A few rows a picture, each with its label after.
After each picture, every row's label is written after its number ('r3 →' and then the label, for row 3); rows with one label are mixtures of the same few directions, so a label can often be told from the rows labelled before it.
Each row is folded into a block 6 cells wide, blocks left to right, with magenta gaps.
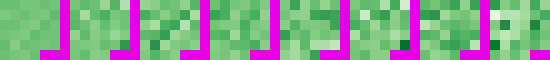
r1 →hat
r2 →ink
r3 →hat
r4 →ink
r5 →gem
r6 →ink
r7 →ink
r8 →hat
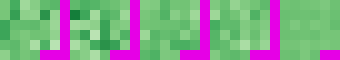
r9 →ink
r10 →ink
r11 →gem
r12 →ink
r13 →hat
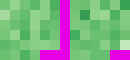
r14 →ink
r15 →ink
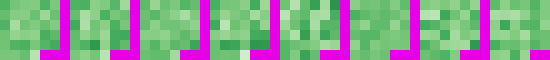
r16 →gem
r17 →gem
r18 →gem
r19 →gem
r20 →ink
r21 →hat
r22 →ink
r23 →hat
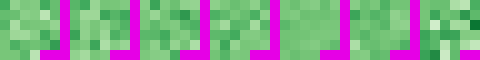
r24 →gem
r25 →gem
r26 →gem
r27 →hat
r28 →ink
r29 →hat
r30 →hat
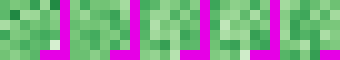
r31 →ink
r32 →gem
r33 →gem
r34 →gem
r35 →gem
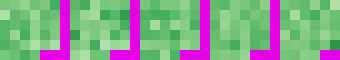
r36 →ink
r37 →gem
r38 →hat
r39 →gem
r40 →ink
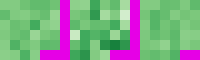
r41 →hat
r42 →gem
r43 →gem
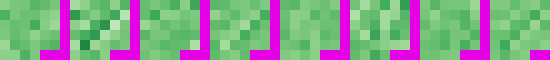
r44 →hat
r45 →hat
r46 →ink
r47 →hat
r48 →gem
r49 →ink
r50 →gem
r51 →hat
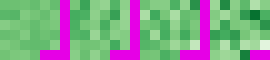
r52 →ink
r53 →ink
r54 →ink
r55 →gem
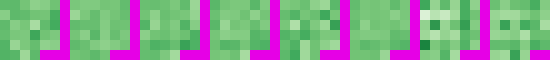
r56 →hat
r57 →ink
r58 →gem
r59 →gem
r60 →hat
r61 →gem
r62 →hat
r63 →hat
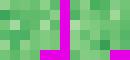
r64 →hat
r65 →ink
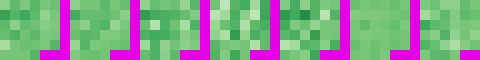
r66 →hat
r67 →hat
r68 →hat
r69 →ink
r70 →hat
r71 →hat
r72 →ink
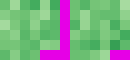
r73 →ink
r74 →gem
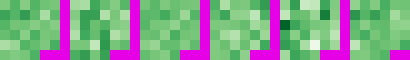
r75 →hat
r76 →gem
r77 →hat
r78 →gem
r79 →ink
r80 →hat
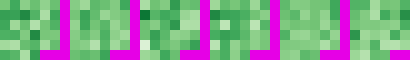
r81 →hat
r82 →gem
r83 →hat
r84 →hat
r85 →gem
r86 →gem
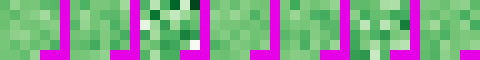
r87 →gem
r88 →gem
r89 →ink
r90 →hat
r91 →gem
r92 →hat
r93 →hat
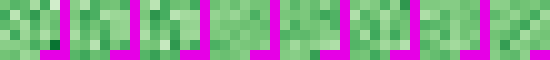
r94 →ink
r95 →gem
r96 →gem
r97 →hat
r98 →gem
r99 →ink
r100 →ink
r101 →hat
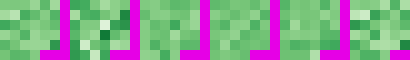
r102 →ink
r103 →hat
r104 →hat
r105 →hat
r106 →gem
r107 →ink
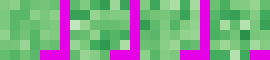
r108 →gem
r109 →ink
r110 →ink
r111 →hat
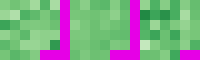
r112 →ink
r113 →ink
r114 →hat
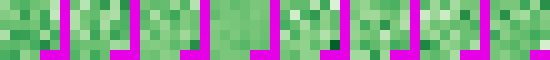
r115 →gem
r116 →ink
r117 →ink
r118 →ink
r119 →ink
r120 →hat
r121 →hat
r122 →ink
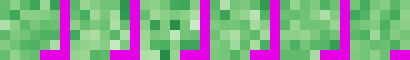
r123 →ink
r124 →gem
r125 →hat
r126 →gem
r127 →gem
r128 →ink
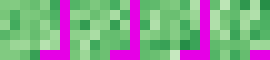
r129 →gem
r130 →hat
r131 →gem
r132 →ink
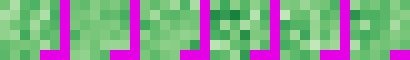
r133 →ink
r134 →gem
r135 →ink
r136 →hat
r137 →ink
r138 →hat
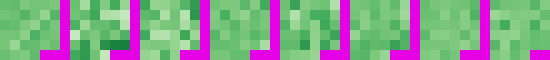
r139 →hat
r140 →gem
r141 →gem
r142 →ink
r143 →gem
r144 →gem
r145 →gem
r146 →hat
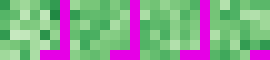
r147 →gem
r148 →hat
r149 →ink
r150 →gem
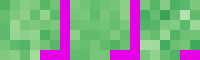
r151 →gem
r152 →gem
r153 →hat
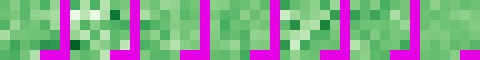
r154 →gem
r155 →hat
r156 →ink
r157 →gem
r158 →hat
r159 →hat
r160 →gem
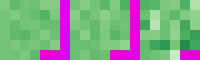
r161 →gem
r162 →ink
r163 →gem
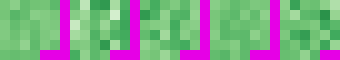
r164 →gem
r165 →ink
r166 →ink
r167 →gem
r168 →gem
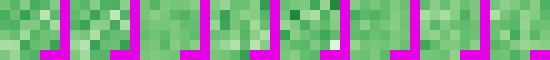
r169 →hat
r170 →hat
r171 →gem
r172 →gem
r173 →ink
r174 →hat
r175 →hat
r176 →ink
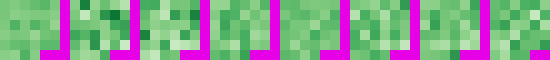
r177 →hat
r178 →gem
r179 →gem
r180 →gem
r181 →hat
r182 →ink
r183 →gem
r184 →hat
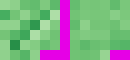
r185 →hat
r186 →gem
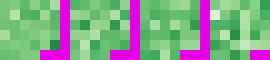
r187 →ink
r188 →hat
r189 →hat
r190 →ink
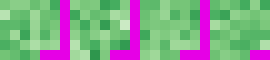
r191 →ink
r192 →hat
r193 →gem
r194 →ink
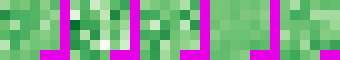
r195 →hat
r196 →ink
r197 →hat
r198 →gem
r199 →gem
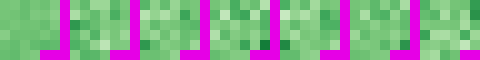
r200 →gem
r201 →ink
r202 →hat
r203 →ink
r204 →hat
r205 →ink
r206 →gem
